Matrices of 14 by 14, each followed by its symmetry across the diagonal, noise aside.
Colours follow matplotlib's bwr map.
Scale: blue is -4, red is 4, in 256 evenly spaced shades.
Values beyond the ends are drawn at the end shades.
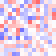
antisymmetric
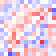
symmetric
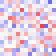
neither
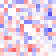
antisymmetric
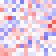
neither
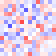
symmetric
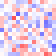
antisymmetric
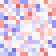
antisymmetric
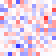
antisymmetric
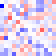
neither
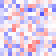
neither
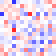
symmetric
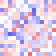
symmetric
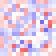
symmetric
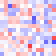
neither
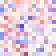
neither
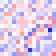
symmetric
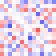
antisymmetric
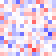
antisymmetric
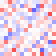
symmetric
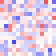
neither
